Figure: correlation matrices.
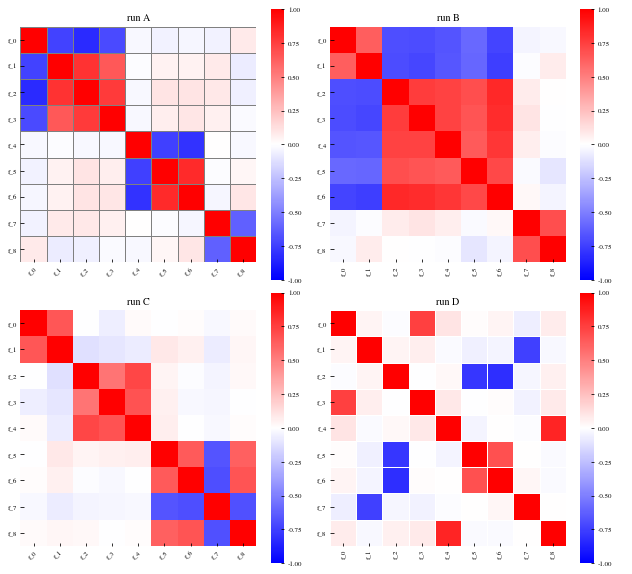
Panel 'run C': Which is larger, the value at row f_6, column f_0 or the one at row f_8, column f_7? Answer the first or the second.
the first
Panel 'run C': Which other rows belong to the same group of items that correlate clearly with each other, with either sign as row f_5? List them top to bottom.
f_6, f_7, f_8
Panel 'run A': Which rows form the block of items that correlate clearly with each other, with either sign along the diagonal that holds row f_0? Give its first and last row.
f_0 to f_3
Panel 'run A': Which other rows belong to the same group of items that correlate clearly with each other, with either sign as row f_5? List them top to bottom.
f_4, f_6
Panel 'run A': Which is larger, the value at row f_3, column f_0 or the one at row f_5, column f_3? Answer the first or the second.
the second
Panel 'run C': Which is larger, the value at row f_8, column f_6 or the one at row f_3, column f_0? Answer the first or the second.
the first
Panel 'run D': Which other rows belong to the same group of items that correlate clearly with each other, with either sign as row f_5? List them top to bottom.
f_2, f_6
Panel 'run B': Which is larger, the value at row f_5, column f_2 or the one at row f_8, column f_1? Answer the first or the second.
the first
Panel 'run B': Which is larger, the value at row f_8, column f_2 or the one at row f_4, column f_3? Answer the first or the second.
the second
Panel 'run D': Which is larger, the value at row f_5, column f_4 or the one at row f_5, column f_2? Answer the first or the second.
the first
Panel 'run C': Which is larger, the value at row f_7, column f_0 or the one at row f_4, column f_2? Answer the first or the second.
the second
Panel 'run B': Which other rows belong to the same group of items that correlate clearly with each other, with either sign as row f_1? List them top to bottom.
f_0, f_2, f_3, f_4, f_5, f_6
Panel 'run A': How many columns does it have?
9
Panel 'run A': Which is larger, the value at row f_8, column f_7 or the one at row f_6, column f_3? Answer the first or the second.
the second
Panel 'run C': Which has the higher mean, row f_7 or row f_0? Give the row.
f_0
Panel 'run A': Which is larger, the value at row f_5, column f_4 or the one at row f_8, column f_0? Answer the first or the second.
the second
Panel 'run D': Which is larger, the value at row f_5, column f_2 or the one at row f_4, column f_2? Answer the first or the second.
the second
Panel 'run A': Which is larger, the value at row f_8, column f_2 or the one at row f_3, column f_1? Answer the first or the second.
the second
